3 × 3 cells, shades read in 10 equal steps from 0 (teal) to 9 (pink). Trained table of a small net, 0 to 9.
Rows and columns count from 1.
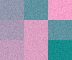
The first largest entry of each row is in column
3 2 2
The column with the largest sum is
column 2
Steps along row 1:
down up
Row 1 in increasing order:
3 5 9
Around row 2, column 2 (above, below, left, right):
3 8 6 3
